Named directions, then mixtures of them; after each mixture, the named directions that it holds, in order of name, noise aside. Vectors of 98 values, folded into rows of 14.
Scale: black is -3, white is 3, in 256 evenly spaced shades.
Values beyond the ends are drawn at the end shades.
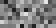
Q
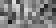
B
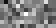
B, Q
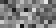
Q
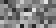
Q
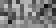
B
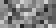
B, Q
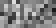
B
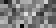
B, Q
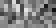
B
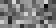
B, Q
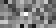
Q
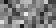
B, Q
